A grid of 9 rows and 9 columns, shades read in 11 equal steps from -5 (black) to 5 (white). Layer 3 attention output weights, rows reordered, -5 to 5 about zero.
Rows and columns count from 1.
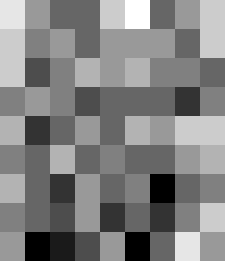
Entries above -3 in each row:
9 9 9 8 8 9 7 7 6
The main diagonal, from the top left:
4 0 0 -2 -1 -1 -5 0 1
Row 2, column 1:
3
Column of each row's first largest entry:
6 1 1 2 8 3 1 9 8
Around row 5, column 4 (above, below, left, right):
-2 -1 -1 -1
